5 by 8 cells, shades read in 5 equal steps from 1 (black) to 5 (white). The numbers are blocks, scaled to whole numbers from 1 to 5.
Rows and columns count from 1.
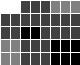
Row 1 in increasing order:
2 2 2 3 3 3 5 5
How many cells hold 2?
23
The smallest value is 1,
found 8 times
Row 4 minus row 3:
1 1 1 1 0 -1 -1 -1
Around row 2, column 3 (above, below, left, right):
2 1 2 2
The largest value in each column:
5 5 2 2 2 3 3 3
